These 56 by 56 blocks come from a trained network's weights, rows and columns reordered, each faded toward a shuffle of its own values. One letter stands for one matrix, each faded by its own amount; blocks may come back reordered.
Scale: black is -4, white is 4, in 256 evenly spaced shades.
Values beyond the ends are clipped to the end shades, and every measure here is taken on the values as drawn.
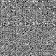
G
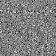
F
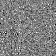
F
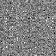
G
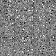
F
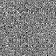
G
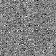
G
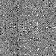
G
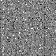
F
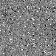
F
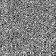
G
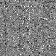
F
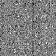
G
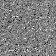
F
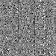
G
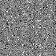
F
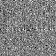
G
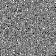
F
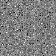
F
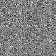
G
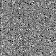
F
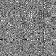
G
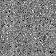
F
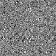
G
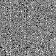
F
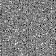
F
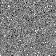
F
